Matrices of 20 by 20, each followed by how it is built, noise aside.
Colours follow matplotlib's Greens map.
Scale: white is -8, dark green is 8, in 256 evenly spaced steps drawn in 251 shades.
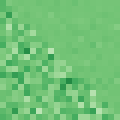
lower triangular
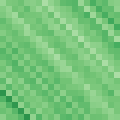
Toeplitz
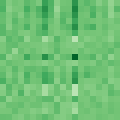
low rank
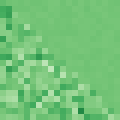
lower triangular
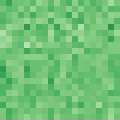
low rank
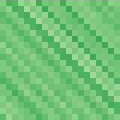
Toeplitz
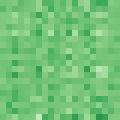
low rank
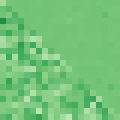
lower triangular
